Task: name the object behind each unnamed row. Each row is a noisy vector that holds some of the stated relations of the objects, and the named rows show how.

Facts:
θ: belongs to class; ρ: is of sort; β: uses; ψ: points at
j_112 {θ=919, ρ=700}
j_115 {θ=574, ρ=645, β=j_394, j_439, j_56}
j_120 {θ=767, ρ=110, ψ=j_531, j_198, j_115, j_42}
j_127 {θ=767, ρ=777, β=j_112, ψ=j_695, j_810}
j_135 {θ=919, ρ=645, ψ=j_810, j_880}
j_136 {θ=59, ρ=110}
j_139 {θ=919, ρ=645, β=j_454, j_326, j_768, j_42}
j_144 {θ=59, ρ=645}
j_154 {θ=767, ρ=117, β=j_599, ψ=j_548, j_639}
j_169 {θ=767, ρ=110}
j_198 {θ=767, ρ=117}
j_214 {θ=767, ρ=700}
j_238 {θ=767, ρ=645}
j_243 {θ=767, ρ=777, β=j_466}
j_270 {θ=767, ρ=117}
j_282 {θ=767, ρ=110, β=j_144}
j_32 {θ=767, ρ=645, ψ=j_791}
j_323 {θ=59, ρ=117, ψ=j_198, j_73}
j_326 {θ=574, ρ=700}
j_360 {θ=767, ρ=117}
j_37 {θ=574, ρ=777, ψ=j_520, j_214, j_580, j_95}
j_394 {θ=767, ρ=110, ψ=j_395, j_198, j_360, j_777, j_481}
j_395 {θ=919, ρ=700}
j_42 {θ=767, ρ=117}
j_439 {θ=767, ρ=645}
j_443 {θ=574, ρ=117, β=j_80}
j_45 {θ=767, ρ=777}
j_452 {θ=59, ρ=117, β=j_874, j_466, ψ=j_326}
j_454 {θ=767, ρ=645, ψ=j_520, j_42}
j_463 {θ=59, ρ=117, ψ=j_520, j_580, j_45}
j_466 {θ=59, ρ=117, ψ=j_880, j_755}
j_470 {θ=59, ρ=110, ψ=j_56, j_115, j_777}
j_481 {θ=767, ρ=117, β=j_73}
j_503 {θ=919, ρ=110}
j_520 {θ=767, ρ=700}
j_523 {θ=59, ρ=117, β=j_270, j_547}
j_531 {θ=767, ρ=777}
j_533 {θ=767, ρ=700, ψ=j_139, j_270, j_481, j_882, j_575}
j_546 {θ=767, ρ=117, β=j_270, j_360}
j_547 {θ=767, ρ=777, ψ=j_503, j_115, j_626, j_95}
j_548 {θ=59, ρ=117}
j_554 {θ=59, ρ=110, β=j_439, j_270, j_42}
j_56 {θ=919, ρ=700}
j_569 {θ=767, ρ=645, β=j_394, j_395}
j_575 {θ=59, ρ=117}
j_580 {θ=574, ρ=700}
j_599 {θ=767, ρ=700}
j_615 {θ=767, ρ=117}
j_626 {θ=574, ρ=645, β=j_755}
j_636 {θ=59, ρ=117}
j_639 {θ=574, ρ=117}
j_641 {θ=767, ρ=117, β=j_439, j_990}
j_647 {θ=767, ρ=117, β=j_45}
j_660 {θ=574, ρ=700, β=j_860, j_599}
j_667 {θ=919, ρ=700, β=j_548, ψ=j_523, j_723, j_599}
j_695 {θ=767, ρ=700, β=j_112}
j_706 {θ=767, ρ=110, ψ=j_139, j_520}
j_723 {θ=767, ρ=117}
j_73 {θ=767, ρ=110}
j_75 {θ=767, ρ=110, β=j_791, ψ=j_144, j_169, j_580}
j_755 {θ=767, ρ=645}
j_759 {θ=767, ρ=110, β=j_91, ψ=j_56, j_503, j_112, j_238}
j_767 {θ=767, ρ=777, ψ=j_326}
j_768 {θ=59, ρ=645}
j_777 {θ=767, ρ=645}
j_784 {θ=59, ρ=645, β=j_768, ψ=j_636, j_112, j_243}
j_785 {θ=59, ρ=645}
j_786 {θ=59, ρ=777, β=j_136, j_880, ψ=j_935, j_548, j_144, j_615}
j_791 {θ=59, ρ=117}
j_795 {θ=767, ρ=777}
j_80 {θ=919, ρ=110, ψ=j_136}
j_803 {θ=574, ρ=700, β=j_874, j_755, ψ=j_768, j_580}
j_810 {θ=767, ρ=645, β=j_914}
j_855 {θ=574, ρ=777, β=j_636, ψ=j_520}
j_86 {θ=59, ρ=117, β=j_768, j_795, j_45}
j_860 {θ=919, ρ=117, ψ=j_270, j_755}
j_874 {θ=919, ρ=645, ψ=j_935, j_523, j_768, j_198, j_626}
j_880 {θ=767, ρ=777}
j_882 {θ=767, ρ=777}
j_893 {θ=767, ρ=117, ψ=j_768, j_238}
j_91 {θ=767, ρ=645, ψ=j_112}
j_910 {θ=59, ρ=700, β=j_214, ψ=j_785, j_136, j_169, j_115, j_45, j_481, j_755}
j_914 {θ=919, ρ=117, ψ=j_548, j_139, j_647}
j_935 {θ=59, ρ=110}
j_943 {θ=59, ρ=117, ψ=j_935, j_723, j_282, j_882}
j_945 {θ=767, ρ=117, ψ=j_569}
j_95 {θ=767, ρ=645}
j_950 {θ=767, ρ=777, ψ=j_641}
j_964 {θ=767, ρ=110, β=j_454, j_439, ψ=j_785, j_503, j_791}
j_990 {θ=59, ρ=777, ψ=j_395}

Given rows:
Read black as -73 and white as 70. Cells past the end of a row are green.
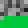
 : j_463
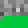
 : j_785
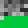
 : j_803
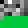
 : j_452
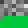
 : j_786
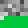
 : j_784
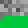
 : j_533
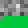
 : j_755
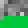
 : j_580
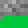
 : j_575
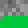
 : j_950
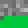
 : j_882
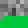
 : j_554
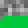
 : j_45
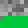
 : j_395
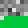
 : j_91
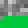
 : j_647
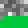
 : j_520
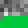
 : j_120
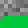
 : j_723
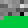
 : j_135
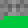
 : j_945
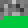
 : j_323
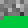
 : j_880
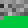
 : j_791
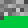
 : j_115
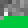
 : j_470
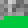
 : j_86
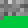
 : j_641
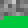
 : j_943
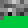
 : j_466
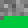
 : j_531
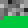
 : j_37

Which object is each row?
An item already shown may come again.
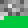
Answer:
j_784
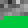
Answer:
j_547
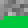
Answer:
j_214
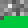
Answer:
j_660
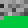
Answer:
j_791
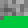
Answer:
j_439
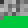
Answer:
j_914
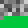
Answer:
j_706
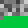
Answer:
j_706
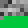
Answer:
j_910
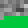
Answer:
j_667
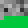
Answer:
j_768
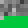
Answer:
j_893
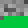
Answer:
j_569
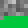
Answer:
j_943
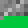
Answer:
j_136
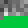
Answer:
j_120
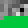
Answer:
j_874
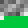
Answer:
j_112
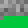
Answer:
j_144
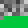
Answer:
j_706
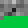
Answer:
j_523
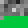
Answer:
j_75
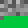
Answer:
j_243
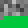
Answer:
j_323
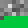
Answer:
j_660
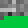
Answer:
j_860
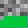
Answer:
j_32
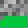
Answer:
j_548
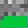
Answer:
j_641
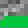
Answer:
j_80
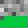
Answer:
j_139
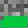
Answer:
j_198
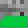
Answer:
j_810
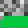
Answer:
j_326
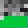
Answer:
j_803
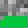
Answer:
j_647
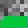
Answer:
j_127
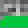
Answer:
j_626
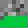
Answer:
j_599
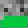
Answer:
j_768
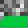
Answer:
j_767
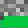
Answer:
j_115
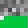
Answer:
j_759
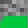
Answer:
j_990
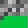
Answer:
j_154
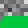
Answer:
j_454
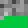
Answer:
j_503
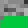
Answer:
j_569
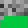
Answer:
j_791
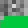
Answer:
j_695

